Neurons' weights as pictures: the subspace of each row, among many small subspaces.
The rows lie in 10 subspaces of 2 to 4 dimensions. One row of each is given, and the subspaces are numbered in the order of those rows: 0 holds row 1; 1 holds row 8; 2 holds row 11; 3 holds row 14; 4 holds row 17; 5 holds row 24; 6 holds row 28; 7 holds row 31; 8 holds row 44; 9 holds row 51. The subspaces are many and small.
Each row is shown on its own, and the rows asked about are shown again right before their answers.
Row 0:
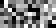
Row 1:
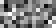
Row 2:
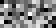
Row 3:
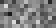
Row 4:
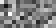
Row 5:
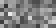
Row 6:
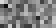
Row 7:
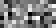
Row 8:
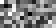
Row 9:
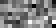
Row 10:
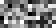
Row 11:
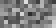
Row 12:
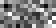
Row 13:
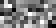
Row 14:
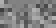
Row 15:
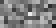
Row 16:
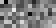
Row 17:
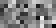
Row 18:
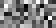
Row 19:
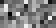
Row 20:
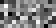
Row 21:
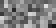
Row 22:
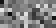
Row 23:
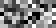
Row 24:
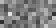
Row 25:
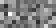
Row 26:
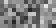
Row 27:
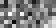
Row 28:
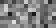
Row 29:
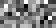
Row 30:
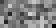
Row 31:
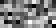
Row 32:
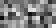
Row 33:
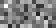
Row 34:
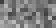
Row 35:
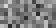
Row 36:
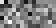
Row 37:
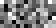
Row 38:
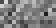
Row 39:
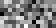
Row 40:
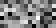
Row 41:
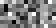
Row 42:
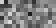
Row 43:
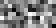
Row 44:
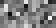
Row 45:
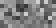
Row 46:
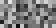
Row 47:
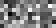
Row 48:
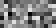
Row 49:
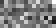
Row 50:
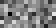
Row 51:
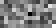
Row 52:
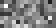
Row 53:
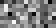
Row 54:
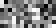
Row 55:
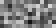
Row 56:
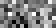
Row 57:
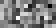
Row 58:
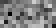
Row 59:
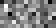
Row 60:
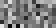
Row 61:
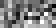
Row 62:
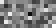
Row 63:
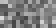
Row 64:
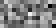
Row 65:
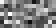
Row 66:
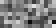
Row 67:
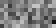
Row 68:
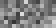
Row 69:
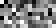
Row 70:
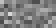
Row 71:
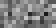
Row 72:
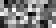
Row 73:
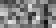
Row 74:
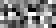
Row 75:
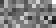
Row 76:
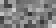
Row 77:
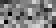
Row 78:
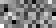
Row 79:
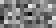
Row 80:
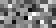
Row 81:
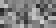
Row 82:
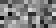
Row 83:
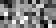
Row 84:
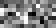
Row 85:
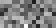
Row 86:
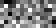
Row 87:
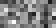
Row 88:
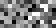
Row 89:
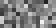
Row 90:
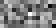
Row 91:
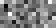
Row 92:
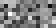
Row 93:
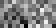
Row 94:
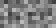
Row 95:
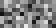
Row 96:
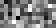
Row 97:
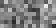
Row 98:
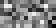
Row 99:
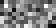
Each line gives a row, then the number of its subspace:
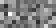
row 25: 1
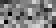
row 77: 4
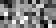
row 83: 8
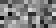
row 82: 5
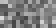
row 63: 8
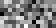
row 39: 0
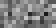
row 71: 2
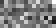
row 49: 7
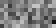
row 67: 7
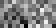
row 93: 0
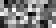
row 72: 0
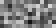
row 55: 7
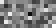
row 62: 9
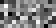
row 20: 1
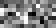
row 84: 3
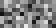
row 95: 0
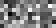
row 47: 9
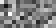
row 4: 1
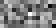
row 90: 9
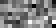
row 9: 7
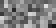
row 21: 6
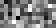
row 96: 4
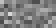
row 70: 7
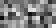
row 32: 1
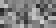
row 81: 3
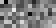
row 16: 2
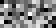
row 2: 9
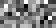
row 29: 8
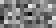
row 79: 4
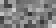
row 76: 5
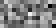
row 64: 9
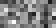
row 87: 0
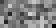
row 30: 4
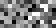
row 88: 5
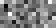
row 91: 6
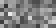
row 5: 7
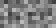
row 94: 2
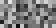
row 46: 8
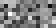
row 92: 9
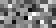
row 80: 5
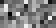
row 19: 8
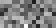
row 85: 0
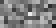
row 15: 9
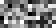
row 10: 4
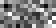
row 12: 5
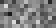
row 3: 3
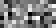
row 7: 2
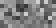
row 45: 8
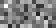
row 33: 8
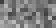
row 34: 0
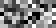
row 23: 5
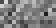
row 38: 2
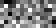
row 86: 4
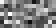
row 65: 7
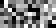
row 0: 3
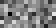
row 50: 5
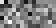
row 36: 2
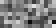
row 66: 7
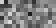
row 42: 2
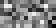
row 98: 5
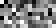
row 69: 2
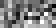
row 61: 2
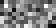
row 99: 6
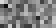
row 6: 8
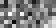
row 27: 2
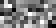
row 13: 5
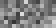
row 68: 2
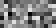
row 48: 2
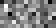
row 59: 6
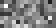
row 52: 3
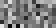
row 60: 8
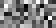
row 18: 8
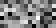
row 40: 5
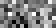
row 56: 0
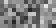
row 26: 3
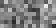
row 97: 3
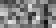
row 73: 0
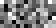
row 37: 6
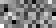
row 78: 0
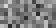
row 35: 8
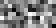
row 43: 1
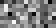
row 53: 6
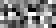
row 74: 1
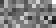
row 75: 7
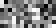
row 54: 3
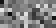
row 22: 3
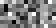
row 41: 6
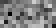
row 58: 4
